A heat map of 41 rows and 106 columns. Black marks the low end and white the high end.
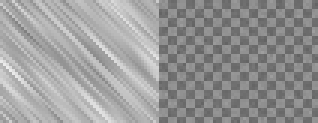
It is made of 1 by 2 panels. Panel 1,1: high, slanting down to the right. Panel 1,2: middling, checkered.
